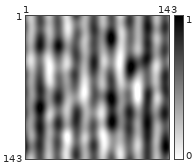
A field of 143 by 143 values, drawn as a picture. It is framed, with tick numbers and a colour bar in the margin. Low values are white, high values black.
Ninth with the highest average: bottom right. Average level on the scale: 50%. Lone odd cells: none. Slope: none. Stripes: upright, repeating 8 times.
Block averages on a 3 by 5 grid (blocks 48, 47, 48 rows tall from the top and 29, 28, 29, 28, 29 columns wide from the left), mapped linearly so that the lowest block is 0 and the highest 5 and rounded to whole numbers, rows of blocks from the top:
12314 / 21113 / 32025
